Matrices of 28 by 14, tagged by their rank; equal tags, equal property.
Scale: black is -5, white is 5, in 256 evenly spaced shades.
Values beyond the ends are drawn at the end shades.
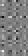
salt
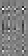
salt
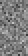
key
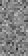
key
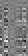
salt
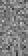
key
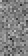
key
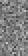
key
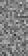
key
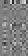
salt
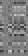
salt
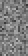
key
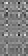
salt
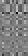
salt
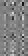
salt
